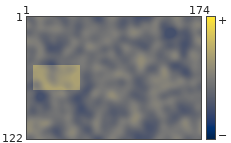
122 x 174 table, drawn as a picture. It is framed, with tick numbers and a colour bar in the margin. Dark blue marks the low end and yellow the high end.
Roughest part: middle left. Ninth with the highest average: middle left. Odd patch: higher, in the middle left.
